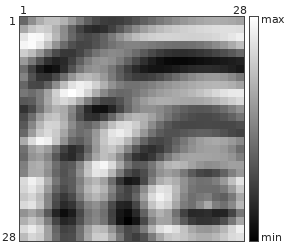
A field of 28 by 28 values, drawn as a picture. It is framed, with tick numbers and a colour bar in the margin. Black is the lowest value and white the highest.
There is no overall slope. Rings spread out from the bottom right. On average the colour sits 50% of the way up the scale. The middle right is the smoothest part.
